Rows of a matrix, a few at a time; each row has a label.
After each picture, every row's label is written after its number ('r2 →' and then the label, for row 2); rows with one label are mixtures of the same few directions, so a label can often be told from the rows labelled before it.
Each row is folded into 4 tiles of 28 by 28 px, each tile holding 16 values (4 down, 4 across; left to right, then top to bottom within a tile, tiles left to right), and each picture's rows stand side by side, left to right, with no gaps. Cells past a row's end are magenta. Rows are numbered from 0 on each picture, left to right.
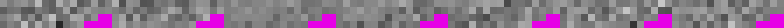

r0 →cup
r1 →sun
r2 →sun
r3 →sun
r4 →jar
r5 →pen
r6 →cup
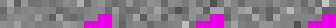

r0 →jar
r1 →pen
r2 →pen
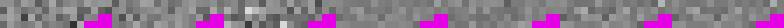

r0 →pen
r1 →sun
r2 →cup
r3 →pen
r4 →jar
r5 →pen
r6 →pen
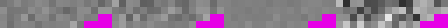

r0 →pen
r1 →sun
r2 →sun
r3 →sun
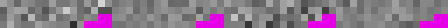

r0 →pen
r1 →cup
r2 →sun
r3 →jar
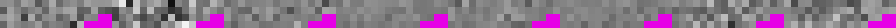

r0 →pen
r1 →jar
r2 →pen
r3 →sun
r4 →jar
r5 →sun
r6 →cup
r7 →sun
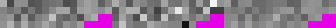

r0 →sun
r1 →pen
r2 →sun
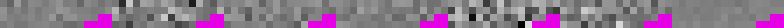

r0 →jar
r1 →jar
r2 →pen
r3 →cup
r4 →pen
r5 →cup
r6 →sun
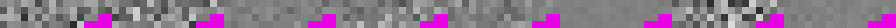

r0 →pen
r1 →pen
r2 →pen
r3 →sun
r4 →jar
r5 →pen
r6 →cup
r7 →sun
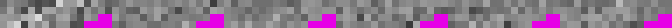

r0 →jar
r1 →pen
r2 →sun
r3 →pen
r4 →cup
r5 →jar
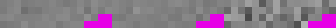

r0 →cup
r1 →cup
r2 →pen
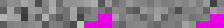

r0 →pen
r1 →pen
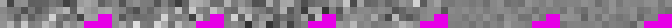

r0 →sun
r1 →sun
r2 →sun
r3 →jar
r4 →cup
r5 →pen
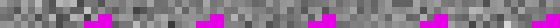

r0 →cup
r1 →cup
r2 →sun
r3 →cup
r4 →cup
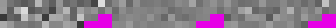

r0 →pen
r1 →jar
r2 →pen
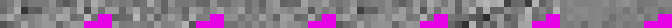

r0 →cup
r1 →pen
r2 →cup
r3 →cup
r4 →jar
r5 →sun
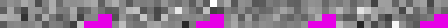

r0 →pen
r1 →pen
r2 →sun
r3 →cup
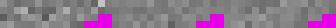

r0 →pen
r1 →cup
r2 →jar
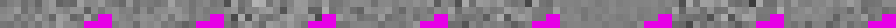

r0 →cup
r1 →jar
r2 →sun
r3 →pen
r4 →jar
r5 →pen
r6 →jar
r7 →sun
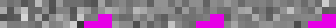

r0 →pen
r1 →cup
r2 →pen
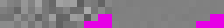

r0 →cup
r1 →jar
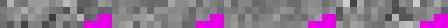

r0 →sun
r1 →jar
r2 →sun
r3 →jar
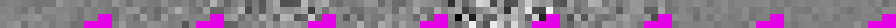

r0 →jar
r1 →pen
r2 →cup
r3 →sun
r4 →sun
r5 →sun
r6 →pen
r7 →pen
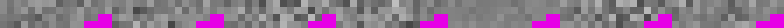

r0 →jar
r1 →cup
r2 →cup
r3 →jar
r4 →sun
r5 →cup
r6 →jar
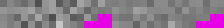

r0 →cup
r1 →cup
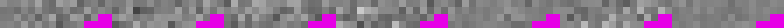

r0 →cup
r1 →cup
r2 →sun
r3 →cup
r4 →jar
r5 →sun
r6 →jar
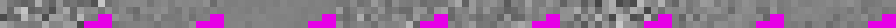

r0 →pen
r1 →pen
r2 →jar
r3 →pen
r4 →jar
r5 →cup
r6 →sun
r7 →sun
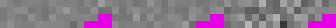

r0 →pen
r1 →pen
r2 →cup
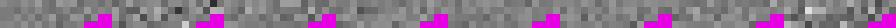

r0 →cup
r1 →pen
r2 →cup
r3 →cup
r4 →jar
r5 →pen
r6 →pen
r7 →cup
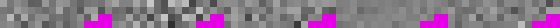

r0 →sun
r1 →cup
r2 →pen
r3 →cup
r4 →pen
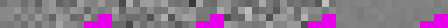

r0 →cup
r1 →jar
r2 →pen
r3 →pen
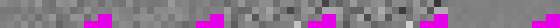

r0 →cup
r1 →jar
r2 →pen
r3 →pen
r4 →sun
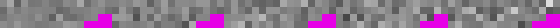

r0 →jar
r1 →pen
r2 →jar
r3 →sun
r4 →pen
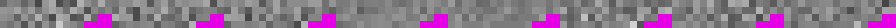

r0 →cup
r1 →pen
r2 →pen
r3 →cup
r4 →sun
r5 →pen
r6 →cup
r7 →pen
